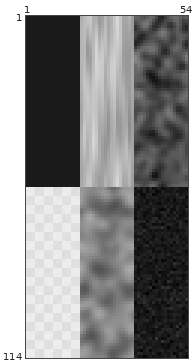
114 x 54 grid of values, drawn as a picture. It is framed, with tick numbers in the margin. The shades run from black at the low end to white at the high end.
It is made of 2 by 3 panels. Panel 1,1: very low, flat. Panel 1,2: high, streaked downward. Panel 1,3: low, blotchy. Panel 2,1: very high, checkered, faint in contrast. Panel 2,2: middling, blotchy. Panel 2,3: very low, fine-grained, faint in contrast.
